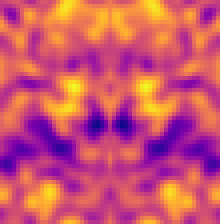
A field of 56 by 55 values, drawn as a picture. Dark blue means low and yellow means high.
Mirror symmetry: left to right. Lone odd cells: none. Grain: blotchy. Histogram: bell-shaped.
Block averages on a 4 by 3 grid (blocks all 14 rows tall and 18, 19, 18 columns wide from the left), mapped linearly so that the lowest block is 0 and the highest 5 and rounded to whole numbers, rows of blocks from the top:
4 5 4 | 4 4 4 | 0 1 0 | 4 2 4
